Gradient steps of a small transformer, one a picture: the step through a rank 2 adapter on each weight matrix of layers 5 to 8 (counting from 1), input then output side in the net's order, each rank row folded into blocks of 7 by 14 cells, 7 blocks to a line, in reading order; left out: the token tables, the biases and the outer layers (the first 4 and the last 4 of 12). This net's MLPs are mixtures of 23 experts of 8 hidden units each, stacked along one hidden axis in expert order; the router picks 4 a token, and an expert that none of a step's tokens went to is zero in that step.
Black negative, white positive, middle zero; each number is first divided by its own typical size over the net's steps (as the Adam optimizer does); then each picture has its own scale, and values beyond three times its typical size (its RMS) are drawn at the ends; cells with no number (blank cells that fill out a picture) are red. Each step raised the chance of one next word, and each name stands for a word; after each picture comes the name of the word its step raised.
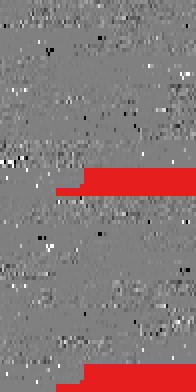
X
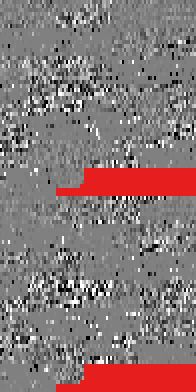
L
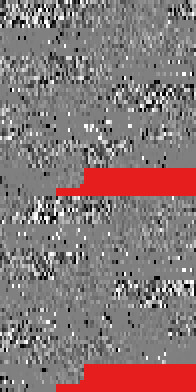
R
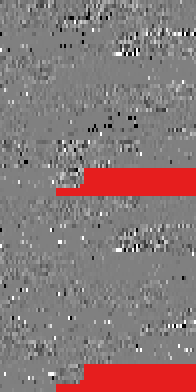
X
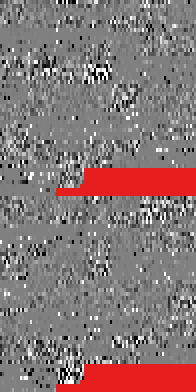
L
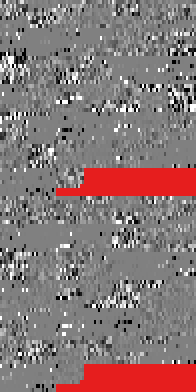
R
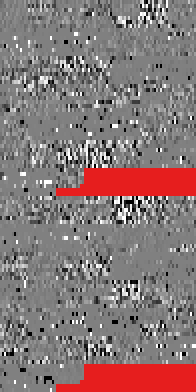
R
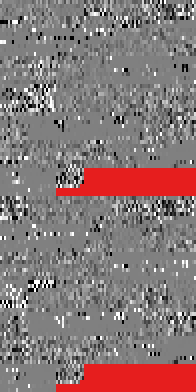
L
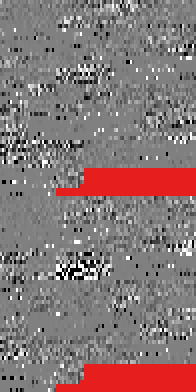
R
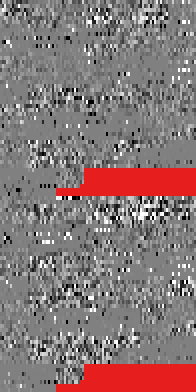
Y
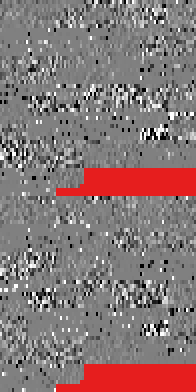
Y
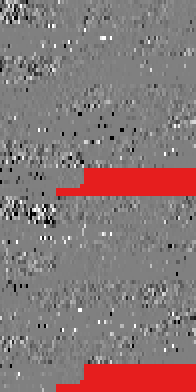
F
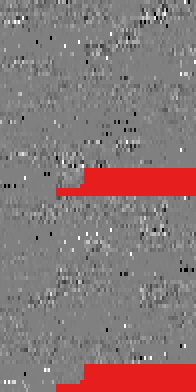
F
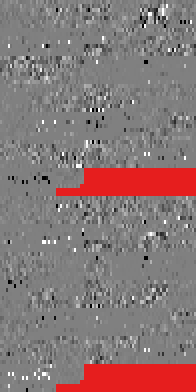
F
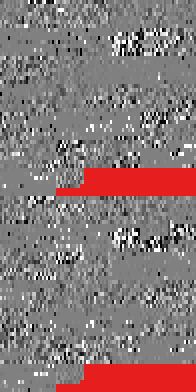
L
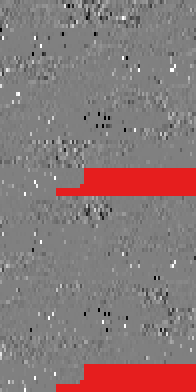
X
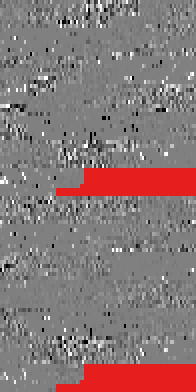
X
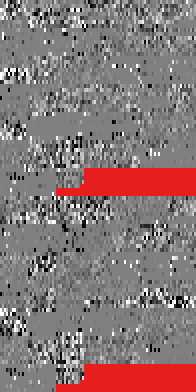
Y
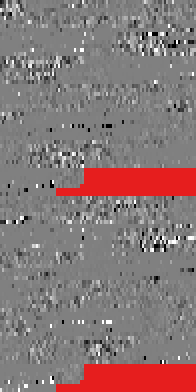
F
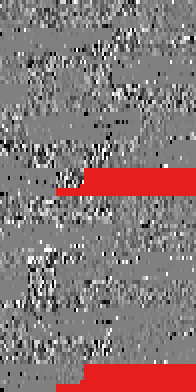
Y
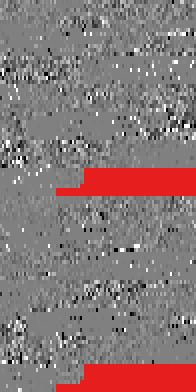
X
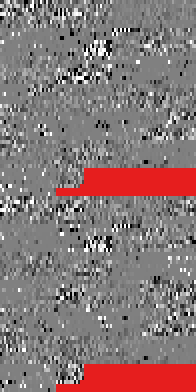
L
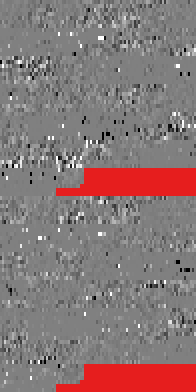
F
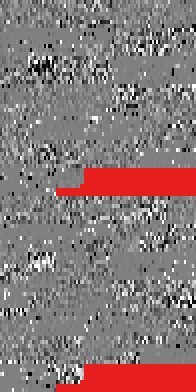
Y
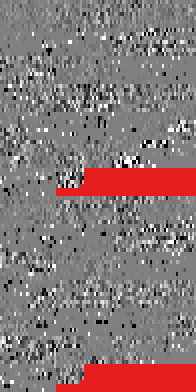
Y
